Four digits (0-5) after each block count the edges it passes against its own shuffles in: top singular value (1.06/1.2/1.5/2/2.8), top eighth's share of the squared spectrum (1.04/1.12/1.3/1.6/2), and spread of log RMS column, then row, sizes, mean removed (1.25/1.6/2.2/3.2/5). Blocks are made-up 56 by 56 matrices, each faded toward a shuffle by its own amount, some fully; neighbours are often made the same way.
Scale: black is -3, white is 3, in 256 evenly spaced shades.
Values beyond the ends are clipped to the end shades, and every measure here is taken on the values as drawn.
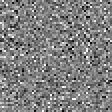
3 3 1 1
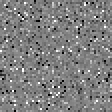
1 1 0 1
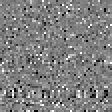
3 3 0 2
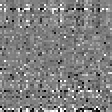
4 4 2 3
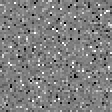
0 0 0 0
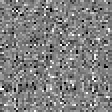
3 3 2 1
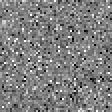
1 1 0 0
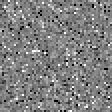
0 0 0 0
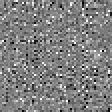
4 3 2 2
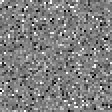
0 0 0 0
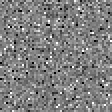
0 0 0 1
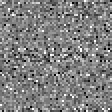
1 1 0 2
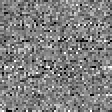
1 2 0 3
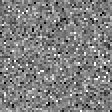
0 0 0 0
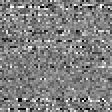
2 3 0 4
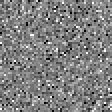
0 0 0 0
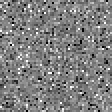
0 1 0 0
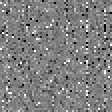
3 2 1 0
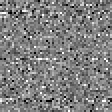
1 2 0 2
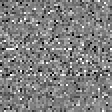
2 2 0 2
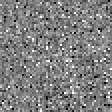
0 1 1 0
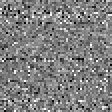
1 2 0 3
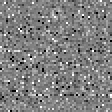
1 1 0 1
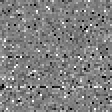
2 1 0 1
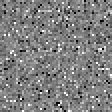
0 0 0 0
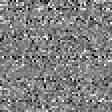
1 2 0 3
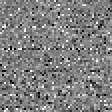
2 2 0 2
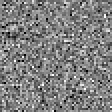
0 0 1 0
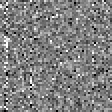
1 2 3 0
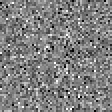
0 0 1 0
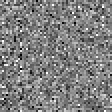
0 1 2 0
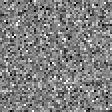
0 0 0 0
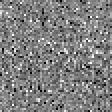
3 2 0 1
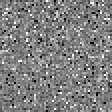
2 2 0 0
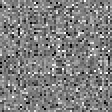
4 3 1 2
